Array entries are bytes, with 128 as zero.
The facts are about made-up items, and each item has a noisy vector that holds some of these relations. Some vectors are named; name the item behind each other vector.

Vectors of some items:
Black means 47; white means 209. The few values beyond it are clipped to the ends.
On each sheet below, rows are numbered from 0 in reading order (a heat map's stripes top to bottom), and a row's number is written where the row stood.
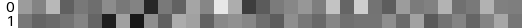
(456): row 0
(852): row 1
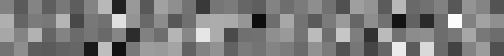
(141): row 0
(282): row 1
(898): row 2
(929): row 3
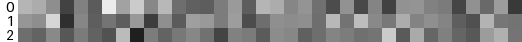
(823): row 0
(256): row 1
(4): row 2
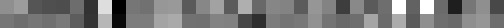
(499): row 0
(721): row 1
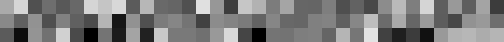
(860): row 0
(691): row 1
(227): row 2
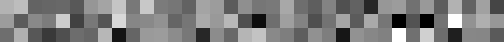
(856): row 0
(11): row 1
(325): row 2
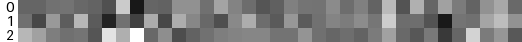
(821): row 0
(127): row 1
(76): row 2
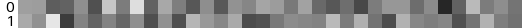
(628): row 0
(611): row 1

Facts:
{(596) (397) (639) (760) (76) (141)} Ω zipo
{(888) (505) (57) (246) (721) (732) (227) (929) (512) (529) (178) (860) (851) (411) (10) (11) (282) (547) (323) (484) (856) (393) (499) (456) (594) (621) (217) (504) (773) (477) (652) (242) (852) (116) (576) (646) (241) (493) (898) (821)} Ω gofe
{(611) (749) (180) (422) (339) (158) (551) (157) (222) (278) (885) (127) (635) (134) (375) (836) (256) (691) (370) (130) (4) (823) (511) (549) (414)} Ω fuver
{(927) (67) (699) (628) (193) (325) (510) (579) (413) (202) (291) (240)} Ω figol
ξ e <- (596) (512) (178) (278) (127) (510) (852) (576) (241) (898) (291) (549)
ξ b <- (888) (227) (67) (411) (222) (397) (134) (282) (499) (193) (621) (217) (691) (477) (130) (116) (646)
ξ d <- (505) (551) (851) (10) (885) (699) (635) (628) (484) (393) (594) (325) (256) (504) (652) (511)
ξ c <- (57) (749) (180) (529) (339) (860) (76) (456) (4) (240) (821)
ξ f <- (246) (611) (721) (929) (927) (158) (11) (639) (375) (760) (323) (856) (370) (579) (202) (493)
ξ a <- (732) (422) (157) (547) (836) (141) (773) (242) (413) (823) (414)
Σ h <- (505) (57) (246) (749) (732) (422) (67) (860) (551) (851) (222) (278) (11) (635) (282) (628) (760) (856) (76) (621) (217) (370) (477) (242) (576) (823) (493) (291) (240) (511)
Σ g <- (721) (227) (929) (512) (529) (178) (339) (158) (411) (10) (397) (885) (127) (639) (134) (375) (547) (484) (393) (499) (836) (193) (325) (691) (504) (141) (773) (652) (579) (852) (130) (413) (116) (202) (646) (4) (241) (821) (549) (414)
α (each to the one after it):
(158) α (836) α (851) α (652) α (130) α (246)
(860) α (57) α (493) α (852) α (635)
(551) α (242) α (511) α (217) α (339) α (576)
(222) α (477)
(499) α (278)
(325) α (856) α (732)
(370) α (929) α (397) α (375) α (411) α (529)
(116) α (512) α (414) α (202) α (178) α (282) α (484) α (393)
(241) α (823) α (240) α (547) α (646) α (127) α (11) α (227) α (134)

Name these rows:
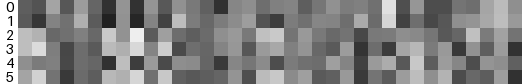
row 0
(339)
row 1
(529)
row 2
(240)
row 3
(370)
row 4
(397)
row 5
(551)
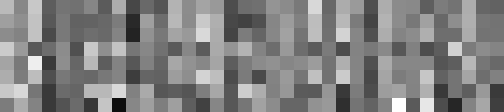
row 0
(596)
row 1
(323)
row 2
(594)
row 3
(67)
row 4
(157)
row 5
(888)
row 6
(222)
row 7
(158)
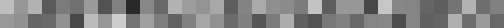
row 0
(510)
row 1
(505)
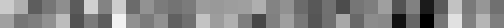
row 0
(291)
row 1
(576)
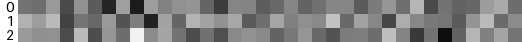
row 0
(375)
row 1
(927)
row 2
(635)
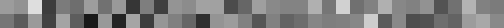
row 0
(180)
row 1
(130)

